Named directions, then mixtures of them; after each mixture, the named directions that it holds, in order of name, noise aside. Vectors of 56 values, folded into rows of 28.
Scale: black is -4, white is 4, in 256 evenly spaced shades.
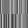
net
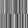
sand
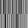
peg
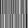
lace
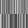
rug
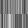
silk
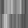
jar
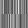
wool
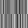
peg, sand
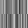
sand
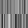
rug, silk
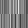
jar, net, wool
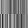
net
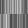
jar, rug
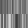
peg, silk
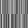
net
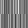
net, rug, wool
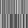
rug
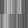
jar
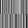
lace, rug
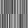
net, wool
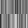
rug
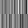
jar, sand, wool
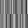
lace, sand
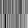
peg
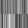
silk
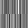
wool
